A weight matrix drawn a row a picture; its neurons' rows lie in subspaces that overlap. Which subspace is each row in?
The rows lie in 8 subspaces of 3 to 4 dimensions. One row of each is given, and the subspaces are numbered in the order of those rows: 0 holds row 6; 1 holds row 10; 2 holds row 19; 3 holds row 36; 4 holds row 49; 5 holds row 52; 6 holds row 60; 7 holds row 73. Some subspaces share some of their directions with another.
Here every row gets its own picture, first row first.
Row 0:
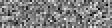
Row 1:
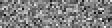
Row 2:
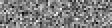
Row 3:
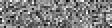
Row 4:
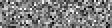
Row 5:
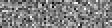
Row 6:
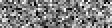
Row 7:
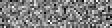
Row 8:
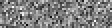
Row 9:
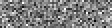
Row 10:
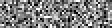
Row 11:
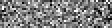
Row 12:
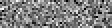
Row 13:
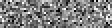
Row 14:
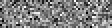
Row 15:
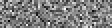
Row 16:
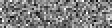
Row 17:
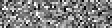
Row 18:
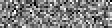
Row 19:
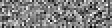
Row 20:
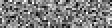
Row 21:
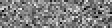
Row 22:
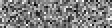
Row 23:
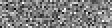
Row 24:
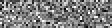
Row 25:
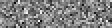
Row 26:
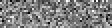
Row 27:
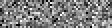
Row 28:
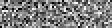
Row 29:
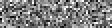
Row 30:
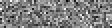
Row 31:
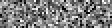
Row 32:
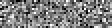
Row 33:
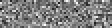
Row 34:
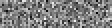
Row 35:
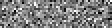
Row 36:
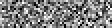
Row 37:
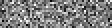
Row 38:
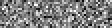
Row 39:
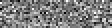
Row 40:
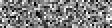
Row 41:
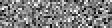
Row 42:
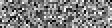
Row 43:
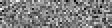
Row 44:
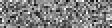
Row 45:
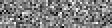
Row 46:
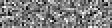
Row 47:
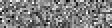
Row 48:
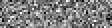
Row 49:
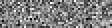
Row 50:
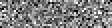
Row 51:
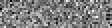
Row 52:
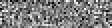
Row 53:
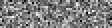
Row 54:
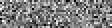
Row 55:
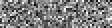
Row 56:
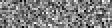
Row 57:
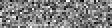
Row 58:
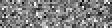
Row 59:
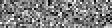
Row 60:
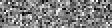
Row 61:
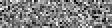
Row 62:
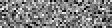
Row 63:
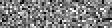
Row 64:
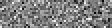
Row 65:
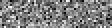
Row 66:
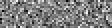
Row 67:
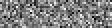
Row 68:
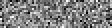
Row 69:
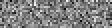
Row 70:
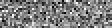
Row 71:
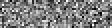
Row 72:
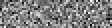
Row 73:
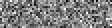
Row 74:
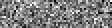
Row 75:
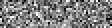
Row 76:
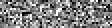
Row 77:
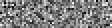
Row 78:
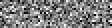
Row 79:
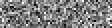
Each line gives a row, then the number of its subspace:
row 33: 0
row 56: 0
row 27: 4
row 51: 0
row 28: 5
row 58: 0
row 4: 6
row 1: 3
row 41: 1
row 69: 7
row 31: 0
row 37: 4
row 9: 1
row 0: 2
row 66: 3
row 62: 1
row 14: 4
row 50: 5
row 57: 4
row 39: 3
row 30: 7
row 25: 3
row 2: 6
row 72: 0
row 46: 2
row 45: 6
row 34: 5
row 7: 2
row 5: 5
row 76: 6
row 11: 6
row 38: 1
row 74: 7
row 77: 2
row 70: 5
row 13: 6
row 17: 5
